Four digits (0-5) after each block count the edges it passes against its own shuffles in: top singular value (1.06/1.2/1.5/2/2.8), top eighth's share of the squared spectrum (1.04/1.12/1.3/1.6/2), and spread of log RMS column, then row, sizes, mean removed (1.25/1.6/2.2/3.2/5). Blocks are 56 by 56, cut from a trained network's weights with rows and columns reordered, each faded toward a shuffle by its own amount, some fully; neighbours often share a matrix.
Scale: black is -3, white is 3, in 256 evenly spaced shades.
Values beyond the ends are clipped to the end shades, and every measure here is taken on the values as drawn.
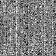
3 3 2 2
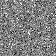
0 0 0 0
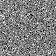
0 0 0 0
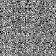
2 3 0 3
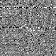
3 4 1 2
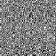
3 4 2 2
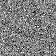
0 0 0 0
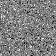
1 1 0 0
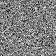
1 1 0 0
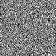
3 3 1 0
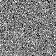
2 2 0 0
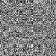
4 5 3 2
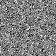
1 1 0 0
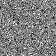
0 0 0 0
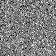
0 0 0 0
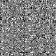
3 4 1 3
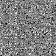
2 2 0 2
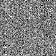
2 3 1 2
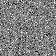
0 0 0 0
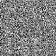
3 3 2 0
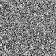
2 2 0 0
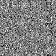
2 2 1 0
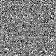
2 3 1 1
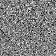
1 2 0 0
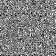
2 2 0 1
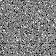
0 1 0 0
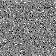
0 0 0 1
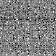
2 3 2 2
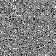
1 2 1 0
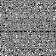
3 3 2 2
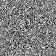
1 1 0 0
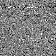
2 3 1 1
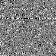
2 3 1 2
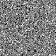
2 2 1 1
